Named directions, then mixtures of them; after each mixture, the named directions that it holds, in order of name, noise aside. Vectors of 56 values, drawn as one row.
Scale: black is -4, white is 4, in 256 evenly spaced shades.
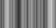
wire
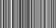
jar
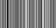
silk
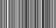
silk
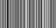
silk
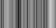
wire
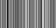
silk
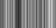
silk, wire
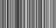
silk, wire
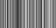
silk, wire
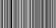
jar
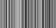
silk, wire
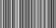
jar, wire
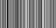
silk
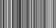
jar, wire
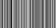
jar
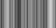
wire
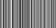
jar
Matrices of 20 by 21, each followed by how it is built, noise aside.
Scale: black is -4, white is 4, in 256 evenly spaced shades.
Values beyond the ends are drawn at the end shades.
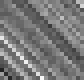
Toeplitz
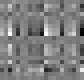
low rank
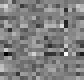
low rank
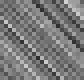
Toeplitz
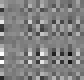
low rank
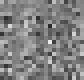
low rank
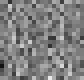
low rank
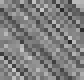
Toeplitz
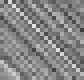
Toeplitz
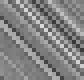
Toeplitz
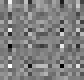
low rank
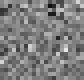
low rank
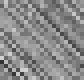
Toeplitz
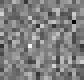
low rank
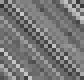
Toeplitz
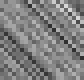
Toeplitz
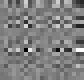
low rank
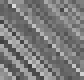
Toeplitz
